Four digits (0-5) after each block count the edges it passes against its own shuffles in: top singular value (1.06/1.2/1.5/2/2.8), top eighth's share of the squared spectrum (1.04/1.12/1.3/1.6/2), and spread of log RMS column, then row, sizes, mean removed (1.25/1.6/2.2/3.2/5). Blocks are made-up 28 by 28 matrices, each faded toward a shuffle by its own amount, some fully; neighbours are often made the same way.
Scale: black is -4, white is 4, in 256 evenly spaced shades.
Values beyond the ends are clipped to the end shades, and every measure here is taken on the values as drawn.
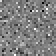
0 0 0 0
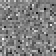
0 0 0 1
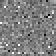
1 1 0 1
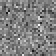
0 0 0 0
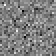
0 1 0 0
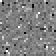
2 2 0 0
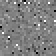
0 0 0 0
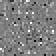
0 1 0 0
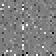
3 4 1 1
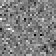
0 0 0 0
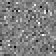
1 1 0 0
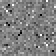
1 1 0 0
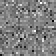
2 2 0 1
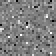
0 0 0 0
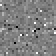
1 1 0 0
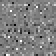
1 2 0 1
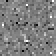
1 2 0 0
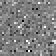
1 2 0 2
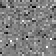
1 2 0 1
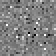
2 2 0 1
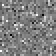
0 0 0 0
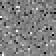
1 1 0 0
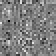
3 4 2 1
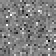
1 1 0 0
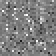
2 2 0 0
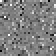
2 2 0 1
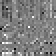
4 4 1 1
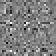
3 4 2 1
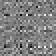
4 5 2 2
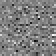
3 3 1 2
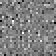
2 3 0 0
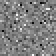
0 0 0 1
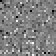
0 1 0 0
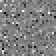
0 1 0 0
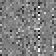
2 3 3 0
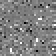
2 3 1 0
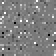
1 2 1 0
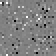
1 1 0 0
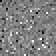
0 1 0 0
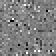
0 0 0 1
